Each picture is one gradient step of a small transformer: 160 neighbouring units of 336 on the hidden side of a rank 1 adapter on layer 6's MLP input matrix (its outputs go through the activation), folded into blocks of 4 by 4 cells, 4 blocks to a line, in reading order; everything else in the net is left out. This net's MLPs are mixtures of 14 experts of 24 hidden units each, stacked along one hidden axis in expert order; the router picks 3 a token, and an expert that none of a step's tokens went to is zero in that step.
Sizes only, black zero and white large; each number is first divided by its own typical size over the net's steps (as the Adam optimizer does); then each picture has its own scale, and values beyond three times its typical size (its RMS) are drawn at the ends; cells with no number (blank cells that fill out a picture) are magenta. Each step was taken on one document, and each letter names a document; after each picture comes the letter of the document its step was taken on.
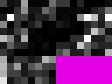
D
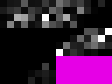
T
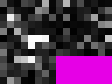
D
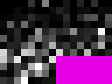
D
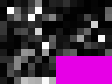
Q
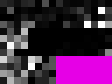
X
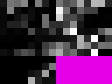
T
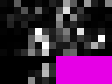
Q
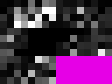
D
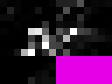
Q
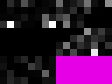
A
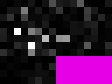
Q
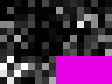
X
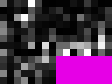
D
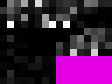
A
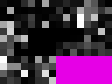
X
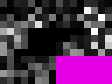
D
